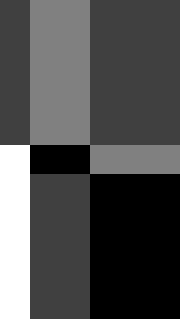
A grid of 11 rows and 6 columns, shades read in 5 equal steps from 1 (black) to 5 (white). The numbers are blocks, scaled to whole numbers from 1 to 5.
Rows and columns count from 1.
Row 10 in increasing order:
1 1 1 2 2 5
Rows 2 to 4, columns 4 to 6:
2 2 2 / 2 2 2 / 2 2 2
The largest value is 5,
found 6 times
